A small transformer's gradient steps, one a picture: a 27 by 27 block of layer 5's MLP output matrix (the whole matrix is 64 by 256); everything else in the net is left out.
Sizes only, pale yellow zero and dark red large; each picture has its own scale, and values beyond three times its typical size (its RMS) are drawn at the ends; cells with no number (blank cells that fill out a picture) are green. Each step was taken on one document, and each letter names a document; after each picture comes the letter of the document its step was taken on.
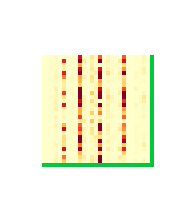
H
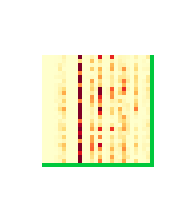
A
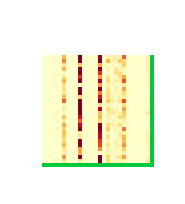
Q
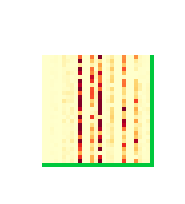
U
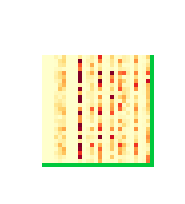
A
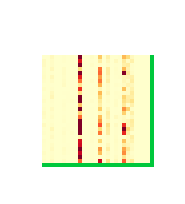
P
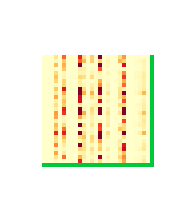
H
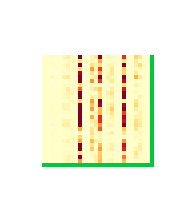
U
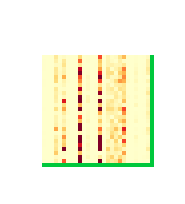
Q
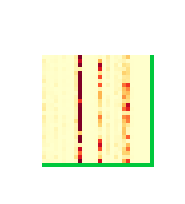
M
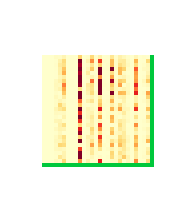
A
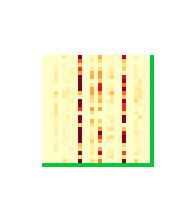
U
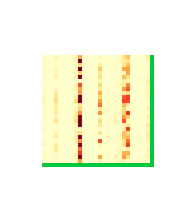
M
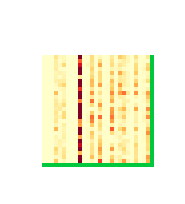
A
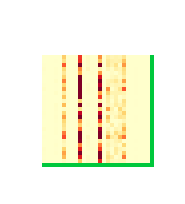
Q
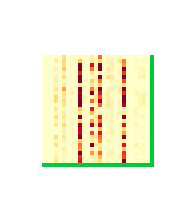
H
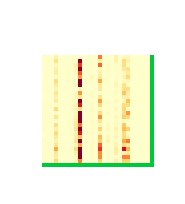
M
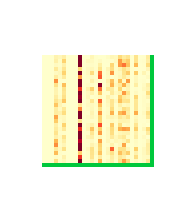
A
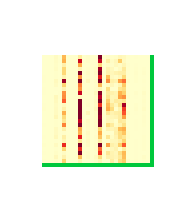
Q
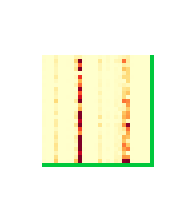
M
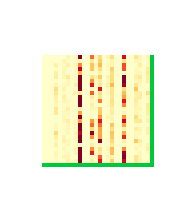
U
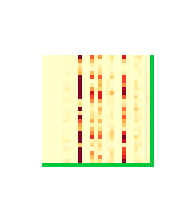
U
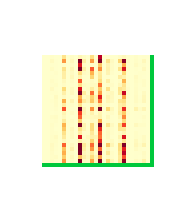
H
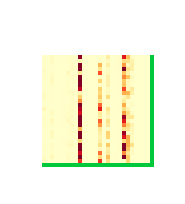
P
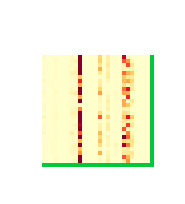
P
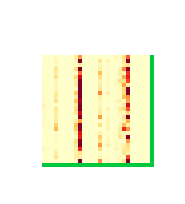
M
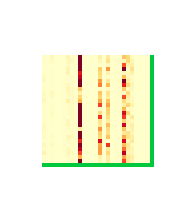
P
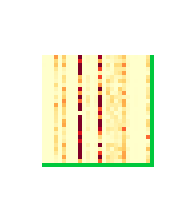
Q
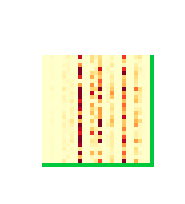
U
